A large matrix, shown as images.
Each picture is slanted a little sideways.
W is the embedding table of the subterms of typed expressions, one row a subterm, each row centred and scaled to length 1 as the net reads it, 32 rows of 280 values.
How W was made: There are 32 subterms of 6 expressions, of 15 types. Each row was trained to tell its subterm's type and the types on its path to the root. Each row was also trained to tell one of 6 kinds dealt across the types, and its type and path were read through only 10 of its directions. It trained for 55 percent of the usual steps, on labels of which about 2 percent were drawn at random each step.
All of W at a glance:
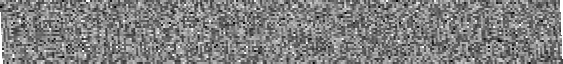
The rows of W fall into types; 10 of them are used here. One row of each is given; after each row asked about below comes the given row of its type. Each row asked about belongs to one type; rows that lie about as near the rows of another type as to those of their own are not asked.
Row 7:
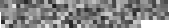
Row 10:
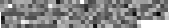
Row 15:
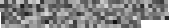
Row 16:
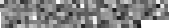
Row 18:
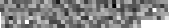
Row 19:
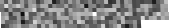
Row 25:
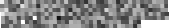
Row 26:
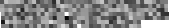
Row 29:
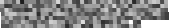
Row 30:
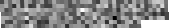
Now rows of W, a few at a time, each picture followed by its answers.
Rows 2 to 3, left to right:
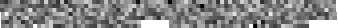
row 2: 19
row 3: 19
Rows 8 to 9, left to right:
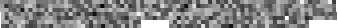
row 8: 26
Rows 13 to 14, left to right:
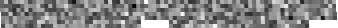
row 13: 26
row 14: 16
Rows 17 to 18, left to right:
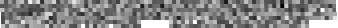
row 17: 15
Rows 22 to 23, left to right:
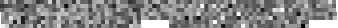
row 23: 25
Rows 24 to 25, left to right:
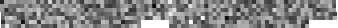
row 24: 10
